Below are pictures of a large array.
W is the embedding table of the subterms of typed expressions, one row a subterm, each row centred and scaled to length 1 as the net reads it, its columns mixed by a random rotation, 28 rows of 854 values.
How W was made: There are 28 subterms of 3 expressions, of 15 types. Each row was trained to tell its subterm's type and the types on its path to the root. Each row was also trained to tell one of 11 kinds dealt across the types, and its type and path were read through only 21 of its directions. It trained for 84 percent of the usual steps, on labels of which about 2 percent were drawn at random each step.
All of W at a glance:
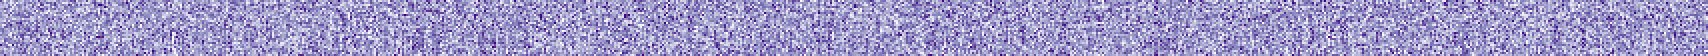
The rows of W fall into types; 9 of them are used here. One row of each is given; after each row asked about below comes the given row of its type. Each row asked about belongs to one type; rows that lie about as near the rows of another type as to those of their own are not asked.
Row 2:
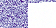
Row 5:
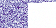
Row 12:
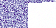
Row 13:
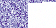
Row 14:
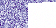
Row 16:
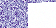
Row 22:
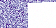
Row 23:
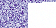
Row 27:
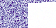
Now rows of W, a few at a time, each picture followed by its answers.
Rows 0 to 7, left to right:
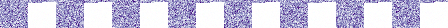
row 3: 27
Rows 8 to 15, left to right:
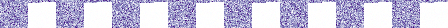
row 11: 27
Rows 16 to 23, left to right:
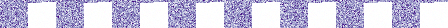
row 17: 16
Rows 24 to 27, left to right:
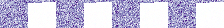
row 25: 16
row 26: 5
